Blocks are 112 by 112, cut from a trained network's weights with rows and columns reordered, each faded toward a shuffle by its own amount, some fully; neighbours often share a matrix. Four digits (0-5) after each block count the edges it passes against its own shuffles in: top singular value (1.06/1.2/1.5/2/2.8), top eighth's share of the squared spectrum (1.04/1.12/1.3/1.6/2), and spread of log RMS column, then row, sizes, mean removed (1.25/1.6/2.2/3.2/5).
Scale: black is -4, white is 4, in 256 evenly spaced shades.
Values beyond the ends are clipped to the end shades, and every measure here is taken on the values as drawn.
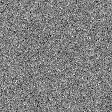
0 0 0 0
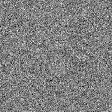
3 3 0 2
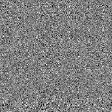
3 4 3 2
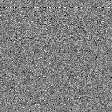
4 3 1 3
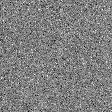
0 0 0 0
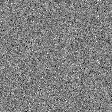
1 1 0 0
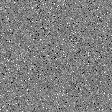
0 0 0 0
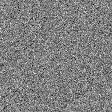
0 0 0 0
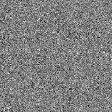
3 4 2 2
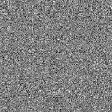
3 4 1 3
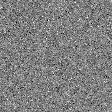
1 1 0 0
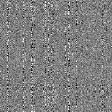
3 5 4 2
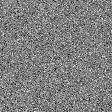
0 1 0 0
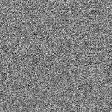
3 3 0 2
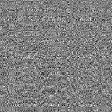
4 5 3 3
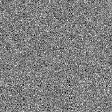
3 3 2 2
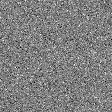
1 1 0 0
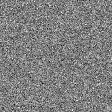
2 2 0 1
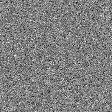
2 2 0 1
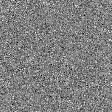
1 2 0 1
